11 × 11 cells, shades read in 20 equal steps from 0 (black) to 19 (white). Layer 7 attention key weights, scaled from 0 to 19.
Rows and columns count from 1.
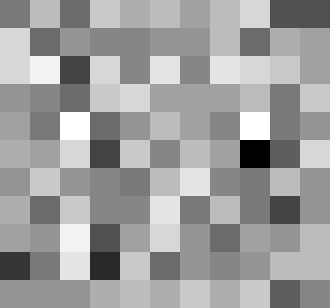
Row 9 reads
12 11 18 6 12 16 11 8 12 11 14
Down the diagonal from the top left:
9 8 5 15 11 10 17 14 12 14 10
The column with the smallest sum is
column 10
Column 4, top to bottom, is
15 10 16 15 8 5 10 10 6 3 13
